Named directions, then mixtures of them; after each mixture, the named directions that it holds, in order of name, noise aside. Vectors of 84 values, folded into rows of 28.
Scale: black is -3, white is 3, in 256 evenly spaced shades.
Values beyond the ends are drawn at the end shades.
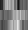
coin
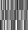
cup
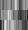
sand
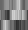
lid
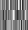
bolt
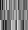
coin, cup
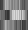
coin, lid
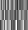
cup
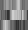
lid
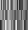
cup, sand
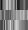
coin, cup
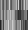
bolt, sand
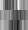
coin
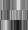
coin, lid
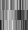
bolt, sand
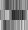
coin, lid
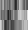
sand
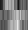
coin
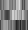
lid
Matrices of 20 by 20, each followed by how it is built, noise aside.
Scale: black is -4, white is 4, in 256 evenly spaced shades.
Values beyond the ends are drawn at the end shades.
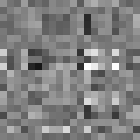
low rank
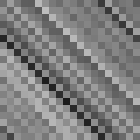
Toeplitz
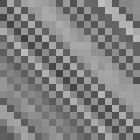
Toeplitz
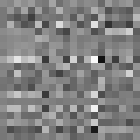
low rank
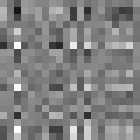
low rank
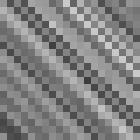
Toeplitz
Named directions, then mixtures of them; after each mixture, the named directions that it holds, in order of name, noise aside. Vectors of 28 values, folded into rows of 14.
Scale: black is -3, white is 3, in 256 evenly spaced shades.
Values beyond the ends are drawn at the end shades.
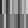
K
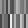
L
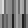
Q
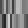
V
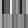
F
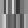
L, V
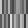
K, L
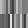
L, Q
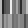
F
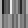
F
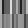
F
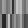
Q, V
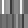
F, Q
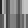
K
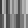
K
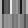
F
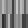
Q, V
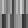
Q, V
